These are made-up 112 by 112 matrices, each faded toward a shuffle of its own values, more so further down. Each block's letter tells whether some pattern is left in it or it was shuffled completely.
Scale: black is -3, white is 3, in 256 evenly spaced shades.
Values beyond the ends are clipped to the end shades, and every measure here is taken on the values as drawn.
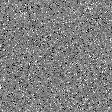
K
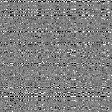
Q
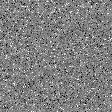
K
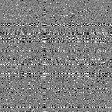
Q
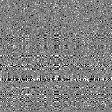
Q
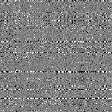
Q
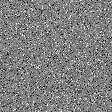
K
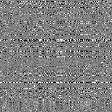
Q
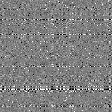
Q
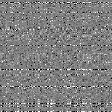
Q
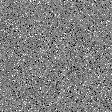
K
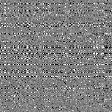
Q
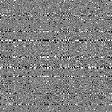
Q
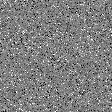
K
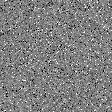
K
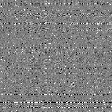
Q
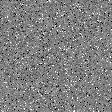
K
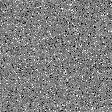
K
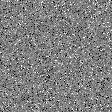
K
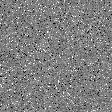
K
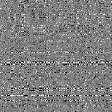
Q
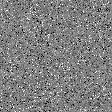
K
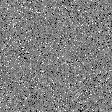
K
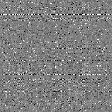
Q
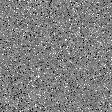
K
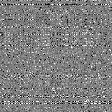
Q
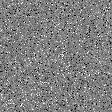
K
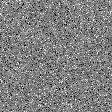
K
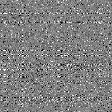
Q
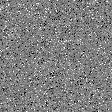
K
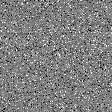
K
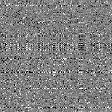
Q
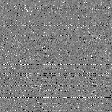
Q
